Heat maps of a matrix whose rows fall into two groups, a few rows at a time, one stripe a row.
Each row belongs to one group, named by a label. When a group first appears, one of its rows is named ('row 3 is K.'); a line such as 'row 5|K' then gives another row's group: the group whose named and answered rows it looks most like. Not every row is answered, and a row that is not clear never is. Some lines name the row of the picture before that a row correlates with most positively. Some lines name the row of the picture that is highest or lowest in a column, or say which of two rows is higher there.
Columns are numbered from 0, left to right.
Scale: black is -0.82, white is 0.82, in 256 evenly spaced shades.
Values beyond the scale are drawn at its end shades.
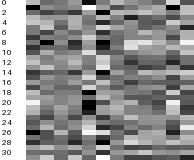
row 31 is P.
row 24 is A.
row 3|P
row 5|P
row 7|A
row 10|A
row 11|P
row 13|P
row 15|A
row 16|P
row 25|A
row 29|P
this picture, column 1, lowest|8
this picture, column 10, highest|20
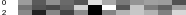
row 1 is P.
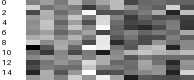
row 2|A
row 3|P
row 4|P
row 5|P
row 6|A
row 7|P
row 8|P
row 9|A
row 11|P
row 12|A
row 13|A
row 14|A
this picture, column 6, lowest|8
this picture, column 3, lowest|10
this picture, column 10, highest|1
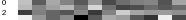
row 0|P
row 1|P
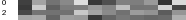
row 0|A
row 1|P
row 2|A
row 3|A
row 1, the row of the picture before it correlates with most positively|2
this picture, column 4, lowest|1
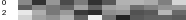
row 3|P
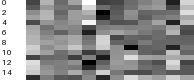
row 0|A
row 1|A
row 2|A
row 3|A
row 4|A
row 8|P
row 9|P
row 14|P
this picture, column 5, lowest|2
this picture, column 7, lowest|9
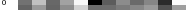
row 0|A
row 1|A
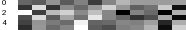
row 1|P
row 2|P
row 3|P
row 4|A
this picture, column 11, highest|5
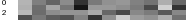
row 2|P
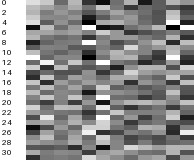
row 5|A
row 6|P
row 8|A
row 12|P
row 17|P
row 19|P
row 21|P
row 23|P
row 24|P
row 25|A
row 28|P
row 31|A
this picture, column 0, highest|11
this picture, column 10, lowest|5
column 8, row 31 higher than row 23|Yes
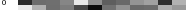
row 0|A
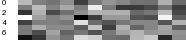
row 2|P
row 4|A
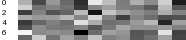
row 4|A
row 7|P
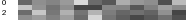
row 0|A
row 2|P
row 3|P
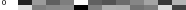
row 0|A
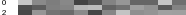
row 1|A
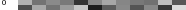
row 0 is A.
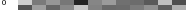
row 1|A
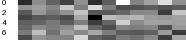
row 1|P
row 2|A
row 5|A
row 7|A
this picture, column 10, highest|0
